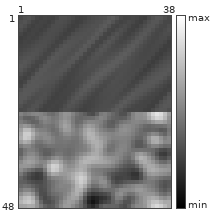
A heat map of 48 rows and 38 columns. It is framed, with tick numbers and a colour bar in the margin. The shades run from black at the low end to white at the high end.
The table splits into 2 rows of 1 panel. Panel 1,1: low, slanting up to the right, faint in contrast. Panel 2,1: middling, blotchy, strong in contrast.
